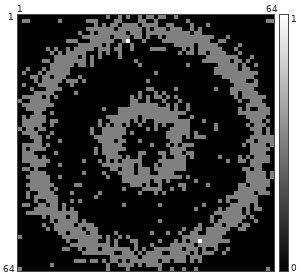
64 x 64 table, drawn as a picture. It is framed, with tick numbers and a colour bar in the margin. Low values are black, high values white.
Rings: centred on the centre. Seam: none. Slope: none. Ninth with the highest average: centre.
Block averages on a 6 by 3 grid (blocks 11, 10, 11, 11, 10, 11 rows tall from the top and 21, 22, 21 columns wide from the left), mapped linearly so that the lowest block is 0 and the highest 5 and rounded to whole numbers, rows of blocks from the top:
242 | 303 | 252 | 252 | 303 | 242
